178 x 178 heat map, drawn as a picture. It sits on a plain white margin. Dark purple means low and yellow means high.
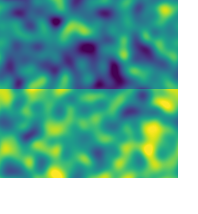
The histogram is bell-shaped. A horizontal seam about 50% of the way down splits the table, and the bottom part is higher. On average the colour sits 50% of the way up the scale.
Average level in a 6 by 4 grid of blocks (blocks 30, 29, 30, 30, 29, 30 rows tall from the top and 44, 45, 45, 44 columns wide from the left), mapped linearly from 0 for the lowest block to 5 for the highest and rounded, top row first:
1223
2222
2102
4434
3445
3445
